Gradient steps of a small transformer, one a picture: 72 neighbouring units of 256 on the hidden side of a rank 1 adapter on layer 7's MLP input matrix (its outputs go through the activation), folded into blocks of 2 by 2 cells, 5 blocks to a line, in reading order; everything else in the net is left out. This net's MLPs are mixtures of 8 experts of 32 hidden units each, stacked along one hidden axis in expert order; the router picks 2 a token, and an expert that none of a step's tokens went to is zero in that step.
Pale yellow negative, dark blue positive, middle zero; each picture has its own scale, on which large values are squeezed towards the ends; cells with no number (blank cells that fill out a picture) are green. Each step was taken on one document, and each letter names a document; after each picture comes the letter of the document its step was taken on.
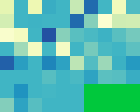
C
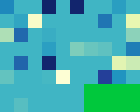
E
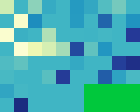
E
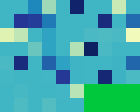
E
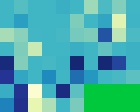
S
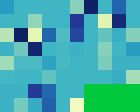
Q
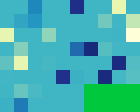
E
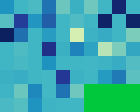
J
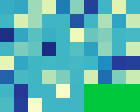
J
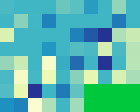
S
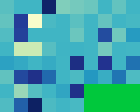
S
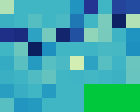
C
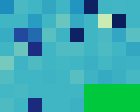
Q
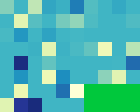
J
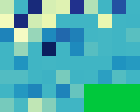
J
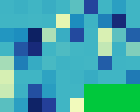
Q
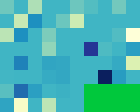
E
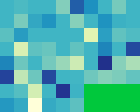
S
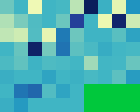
C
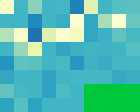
C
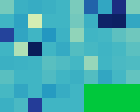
C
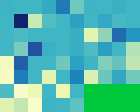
S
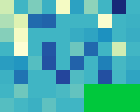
J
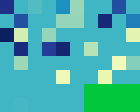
E
